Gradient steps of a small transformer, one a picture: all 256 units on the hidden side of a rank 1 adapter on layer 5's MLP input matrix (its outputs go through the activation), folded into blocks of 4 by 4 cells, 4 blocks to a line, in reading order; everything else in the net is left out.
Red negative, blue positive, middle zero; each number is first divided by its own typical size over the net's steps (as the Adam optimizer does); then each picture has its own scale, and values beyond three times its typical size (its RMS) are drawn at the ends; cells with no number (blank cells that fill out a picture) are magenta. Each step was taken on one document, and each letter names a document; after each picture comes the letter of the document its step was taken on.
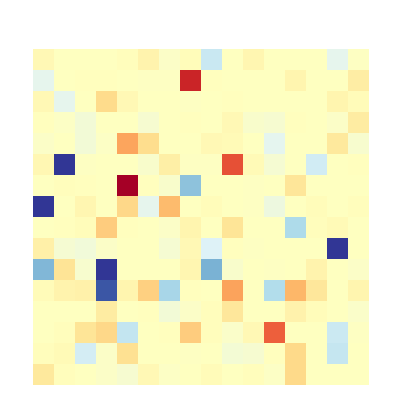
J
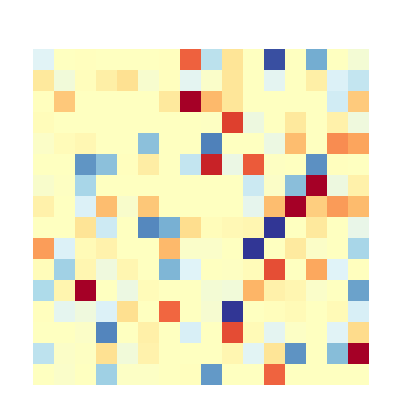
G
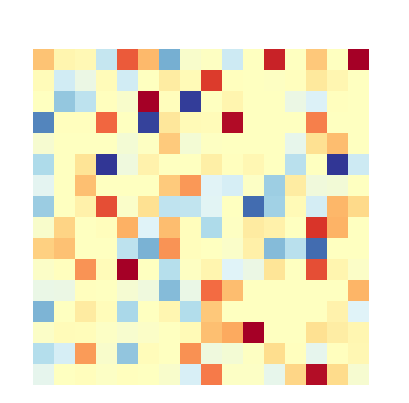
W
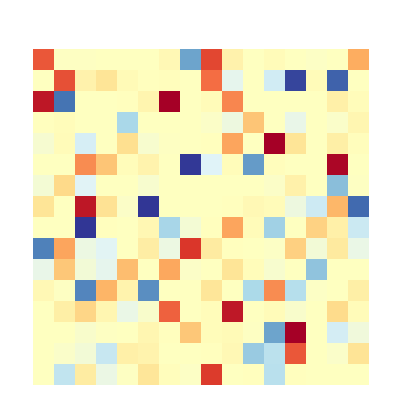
G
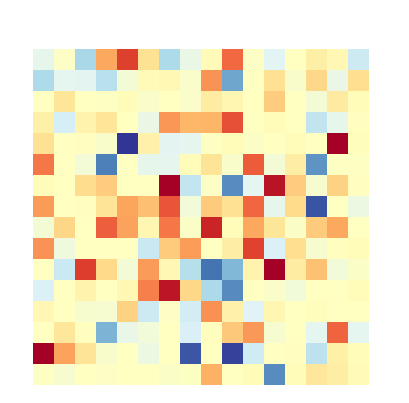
W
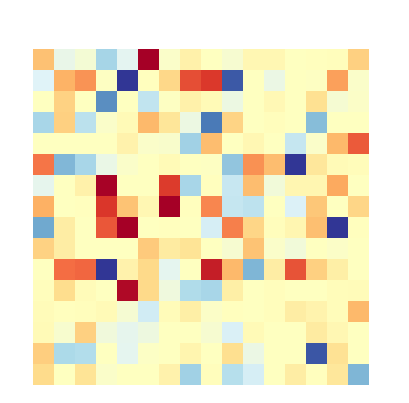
W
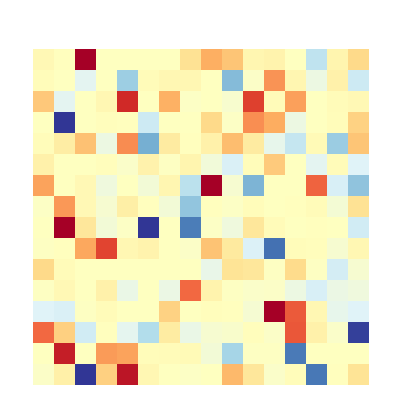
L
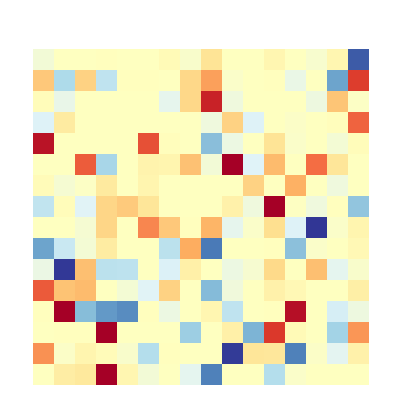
G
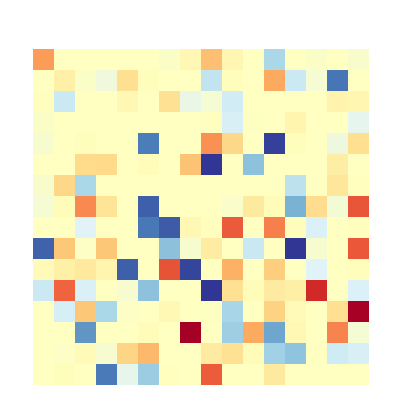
G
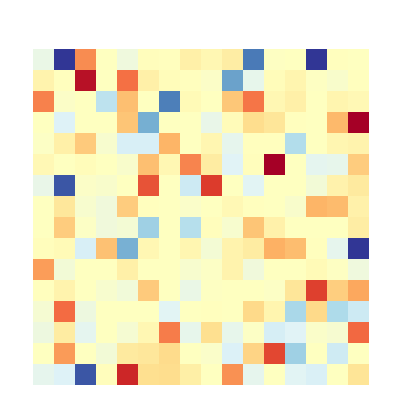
L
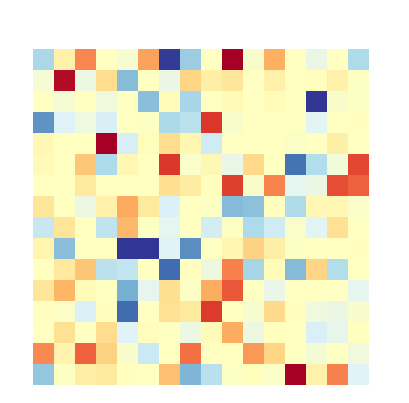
W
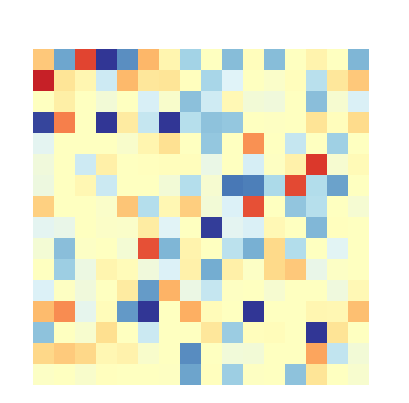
W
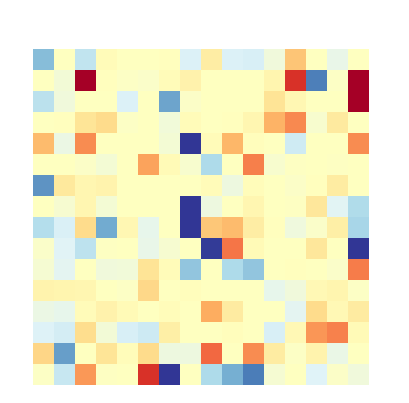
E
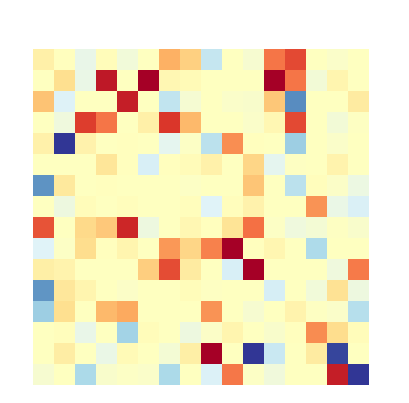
E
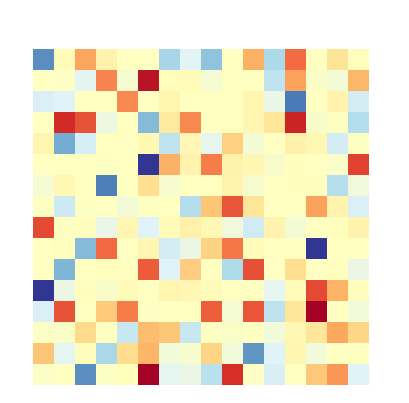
E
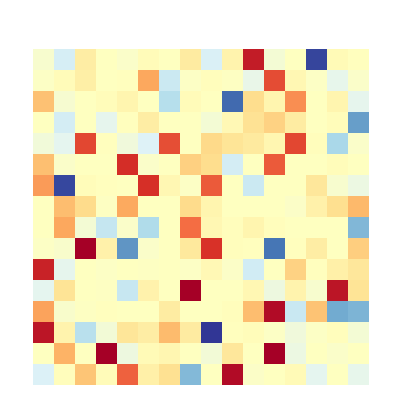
L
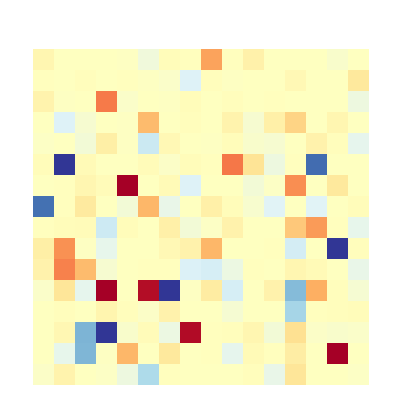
J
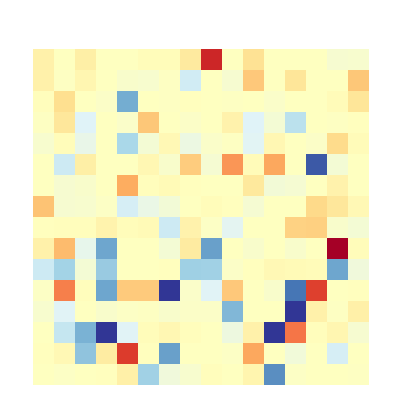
J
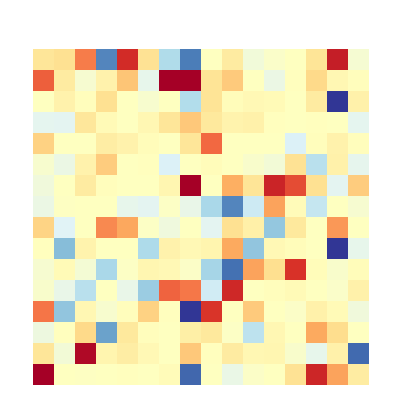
W
